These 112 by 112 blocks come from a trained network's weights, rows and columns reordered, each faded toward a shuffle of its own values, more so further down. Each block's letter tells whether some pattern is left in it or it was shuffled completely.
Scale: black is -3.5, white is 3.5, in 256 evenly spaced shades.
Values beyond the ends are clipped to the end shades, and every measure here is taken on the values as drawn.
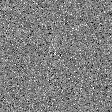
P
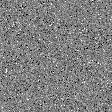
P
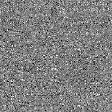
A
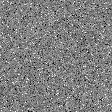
P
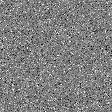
P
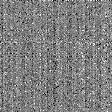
A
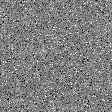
P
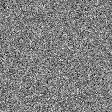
P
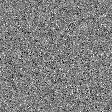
P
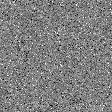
P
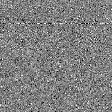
A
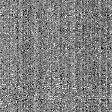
A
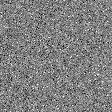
P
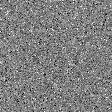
P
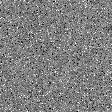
P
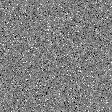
P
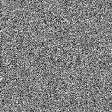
A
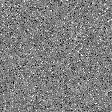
P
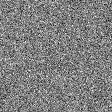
P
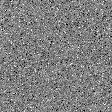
P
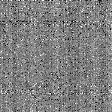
A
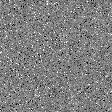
P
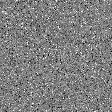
P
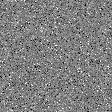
P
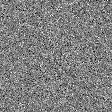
P
